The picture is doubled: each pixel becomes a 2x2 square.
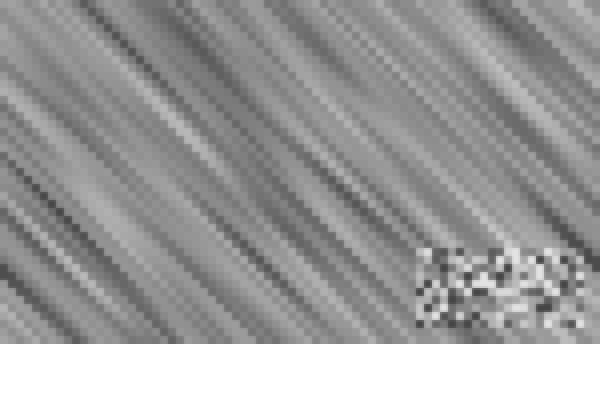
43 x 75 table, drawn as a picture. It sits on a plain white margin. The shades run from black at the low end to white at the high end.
Odd patch: rougher, in the bottom right. Grain: diagonal, down to the right. Mirror symmetry: none. Roughest part: bottom right.
